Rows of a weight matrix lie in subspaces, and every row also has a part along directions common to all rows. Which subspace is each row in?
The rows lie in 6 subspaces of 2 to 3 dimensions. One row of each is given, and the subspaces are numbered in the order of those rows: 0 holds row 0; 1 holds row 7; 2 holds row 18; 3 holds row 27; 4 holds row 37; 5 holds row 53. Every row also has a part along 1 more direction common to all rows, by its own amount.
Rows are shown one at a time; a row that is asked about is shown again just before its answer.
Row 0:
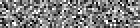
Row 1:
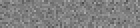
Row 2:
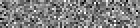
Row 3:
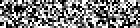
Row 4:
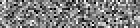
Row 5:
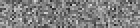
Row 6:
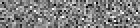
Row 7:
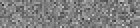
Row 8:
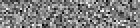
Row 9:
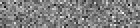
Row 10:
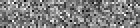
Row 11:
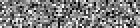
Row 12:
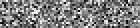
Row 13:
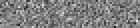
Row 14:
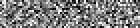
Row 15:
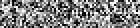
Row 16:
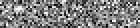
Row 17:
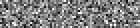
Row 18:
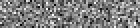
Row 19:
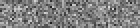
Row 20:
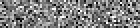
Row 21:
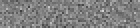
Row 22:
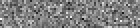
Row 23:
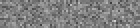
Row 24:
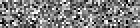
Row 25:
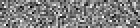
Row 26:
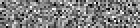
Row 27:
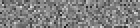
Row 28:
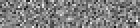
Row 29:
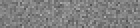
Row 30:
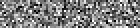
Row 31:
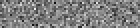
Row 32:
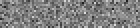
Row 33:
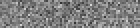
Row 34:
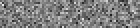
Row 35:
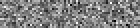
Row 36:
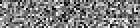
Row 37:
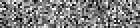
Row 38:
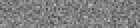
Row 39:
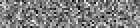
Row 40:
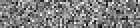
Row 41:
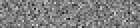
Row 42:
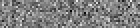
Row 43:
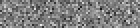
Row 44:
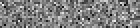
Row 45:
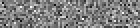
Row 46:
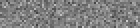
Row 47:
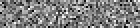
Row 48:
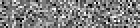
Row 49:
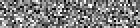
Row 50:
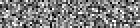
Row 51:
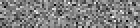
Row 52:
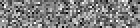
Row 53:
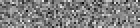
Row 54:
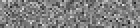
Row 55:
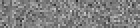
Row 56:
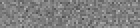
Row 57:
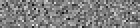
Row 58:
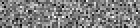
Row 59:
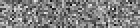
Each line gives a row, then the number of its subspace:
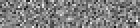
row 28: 2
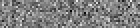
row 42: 1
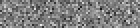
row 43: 2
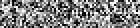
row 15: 1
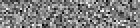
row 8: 3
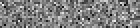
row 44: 1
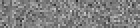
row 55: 1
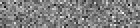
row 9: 4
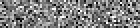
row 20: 1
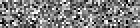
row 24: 0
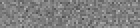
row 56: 5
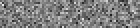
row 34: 1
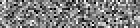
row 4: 3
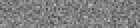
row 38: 2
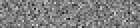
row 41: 2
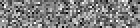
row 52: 1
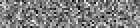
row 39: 3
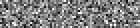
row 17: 0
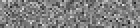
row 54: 3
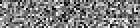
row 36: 5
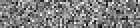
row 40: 5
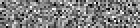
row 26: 1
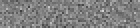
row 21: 3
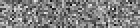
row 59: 4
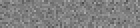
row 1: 5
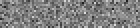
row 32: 5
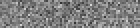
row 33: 5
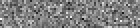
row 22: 3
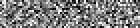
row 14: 3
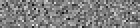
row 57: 2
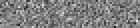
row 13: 2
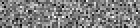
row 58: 0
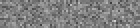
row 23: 0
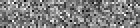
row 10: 4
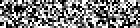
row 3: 4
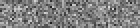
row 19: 4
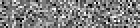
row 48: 1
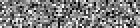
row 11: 0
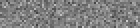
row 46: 2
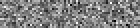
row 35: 0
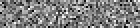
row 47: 3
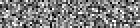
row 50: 0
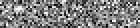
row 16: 4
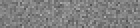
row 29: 5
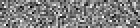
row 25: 3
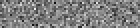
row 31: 2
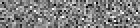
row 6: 1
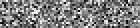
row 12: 0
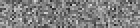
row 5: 4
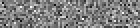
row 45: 3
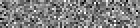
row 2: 5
